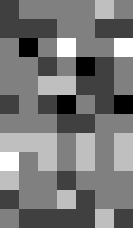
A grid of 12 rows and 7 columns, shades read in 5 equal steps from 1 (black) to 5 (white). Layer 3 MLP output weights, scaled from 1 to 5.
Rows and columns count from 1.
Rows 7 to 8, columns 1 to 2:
3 3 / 4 4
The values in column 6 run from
2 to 4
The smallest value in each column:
2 1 2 1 1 2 1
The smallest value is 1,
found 4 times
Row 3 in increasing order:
1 3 3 3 3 5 5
